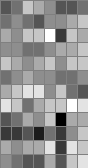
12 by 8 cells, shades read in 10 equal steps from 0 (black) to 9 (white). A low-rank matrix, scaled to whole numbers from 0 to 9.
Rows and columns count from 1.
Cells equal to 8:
7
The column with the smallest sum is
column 6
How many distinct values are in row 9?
6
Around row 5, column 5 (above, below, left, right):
5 5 6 5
